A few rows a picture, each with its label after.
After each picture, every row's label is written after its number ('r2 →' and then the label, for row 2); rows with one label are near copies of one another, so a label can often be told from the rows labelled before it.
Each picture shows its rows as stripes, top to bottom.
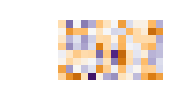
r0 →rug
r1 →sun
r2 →rug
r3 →rug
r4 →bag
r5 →bag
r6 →rug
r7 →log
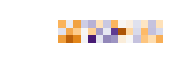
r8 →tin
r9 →bag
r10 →log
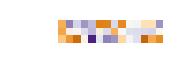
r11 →rug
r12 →tin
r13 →log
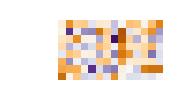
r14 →sun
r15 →rug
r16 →bag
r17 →rug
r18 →bag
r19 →rug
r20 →log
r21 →tin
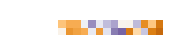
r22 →log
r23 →sun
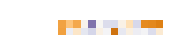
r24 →log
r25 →tin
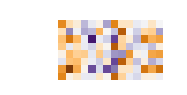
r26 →tin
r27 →rug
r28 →log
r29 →tin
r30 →sun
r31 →bag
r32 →log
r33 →tin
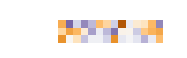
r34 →rug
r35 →log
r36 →tin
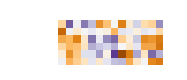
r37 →rug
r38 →tin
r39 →log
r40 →log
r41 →bag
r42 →sun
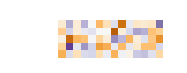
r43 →rug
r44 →tin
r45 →sun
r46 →rug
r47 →tin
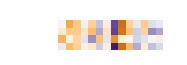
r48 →bag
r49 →bag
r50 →tin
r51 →bag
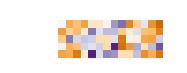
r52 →sun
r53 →log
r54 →rug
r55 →bag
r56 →log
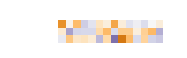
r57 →tin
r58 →rug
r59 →bag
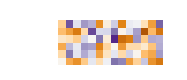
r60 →rug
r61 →log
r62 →bag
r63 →rug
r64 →rug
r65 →sun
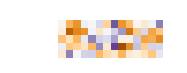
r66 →bag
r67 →sun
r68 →log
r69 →bag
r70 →rug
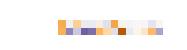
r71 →tin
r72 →rug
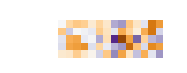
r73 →sun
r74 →rug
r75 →bag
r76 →sun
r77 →bag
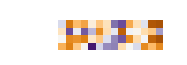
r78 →sun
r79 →rug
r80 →sun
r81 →log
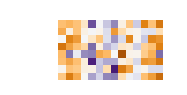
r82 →log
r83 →tin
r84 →sun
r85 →log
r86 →rug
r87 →log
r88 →bag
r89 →log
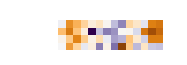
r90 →sun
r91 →log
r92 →sun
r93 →bag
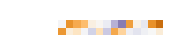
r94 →sun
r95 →tin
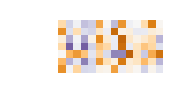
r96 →rug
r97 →tin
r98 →rug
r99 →rug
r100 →sun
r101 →rug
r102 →tin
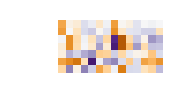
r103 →tin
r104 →tin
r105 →bag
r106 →bag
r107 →rug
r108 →log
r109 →rug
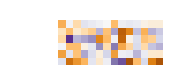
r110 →tin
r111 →bag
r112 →rug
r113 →bag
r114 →tin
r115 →sun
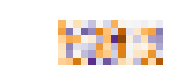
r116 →tin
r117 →rug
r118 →bag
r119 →rug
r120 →rug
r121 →log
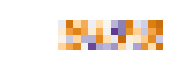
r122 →sun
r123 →sun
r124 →rug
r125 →log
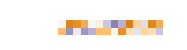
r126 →sun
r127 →rug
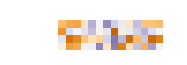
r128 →log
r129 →tin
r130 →sun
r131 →bag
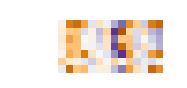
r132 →sun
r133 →bag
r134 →bag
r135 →bag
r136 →sun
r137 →tin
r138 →sun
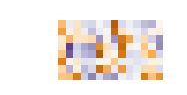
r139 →tin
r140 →tin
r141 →bag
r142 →rug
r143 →rug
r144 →tin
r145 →rug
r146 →log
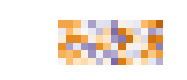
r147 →log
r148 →bag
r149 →sun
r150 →rug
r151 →log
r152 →bag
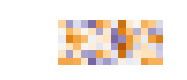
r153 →rug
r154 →bag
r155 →sun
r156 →bag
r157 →rug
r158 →log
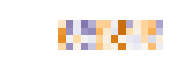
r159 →rug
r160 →rug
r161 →tin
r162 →rug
